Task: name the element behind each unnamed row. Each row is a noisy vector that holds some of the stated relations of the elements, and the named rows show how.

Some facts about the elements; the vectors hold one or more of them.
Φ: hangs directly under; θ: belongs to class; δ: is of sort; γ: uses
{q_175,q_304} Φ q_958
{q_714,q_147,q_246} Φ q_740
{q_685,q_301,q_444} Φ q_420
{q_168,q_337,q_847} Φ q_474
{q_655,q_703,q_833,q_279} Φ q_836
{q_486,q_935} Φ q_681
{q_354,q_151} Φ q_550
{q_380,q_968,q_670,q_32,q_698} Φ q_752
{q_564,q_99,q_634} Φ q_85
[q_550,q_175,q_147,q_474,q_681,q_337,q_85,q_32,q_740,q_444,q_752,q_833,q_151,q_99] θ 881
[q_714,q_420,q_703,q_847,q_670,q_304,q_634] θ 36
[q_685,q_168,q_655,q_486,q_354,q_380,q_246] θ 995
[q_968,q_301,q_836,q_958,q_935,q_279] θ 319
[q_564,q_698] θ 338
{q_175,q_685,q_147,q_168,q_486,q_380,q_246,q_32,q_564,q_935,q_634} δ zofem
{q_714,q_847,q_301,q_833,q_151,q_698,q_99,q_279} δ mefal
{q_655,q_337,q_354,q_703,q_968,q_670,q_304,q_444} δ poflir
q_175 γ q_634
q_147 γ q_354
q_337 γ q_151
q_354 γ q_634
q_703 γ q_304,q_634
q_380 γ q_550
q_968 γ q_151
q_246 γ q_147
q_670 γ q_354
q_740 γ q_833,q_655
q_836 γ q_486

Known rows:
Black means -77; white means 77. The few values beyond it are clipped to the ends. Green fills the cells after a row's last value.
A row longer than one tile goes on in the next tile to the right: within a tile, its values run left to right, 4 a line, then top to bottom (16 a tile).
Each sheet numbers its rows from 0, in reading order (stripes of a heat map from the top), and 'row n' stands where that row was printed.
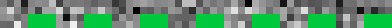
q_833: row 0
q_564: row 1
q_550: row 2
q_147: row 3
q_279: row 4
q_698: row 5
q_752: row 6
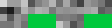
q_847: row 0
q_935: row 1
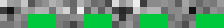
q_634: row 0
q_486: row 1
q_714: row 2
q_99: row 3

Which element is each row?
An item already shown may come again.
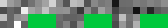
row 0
q_703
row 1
q_147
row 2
q_752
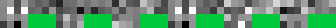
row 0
q_380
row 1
q_752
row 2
q_958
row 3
q_380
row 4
q_703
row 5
q_670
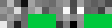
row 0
q_301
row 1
q_380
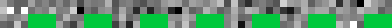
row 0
q_655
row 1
q_444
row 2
q_32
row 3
q_420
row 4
q_968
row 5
q_304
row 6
q_836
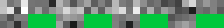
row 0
q_246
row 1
q_685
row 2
q_168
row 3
q_740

